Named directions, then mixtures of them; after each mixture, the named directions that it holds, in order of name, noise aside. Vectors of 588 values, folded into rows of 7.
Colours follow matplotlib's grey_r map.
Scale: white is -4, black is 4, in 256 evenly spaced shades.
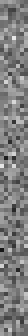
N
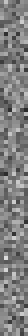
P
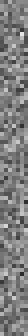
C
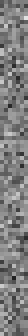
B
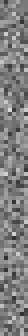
P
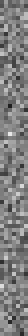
B, P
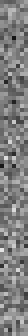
N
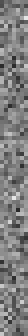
B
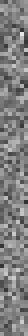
C, N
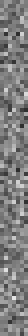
C, P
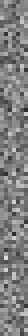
P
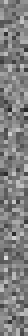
P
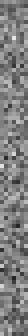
B, N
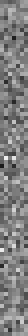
N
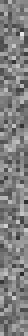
C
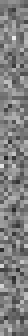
B, N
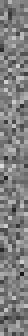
C, N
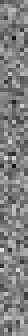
N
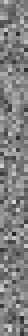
N, P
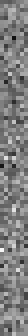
N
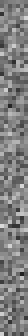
B, C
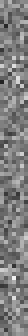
B, C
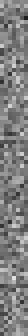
B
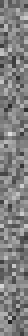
B, P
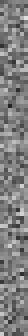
B, C
